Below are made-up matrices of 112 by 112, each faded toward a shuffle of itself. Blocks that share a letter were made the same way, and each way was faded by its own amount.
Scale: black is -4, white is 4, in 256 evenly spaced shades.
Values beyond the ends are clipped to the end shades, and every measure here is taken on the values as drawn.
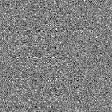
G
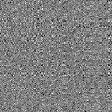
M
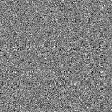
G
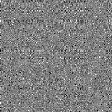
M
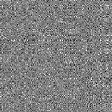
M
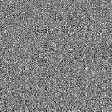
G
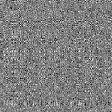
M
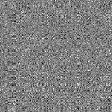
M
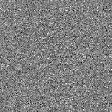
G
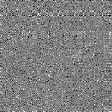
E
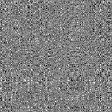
M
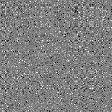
E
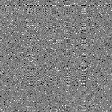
E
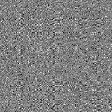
M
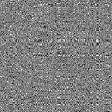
M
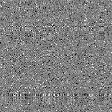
E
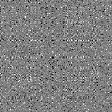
E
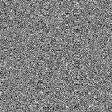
G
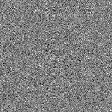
G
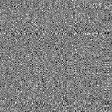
M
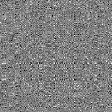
M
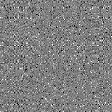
E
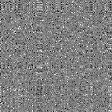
E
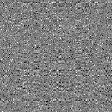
E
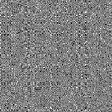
M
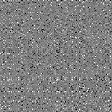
E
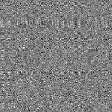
M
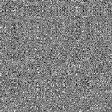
G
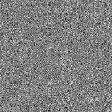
G
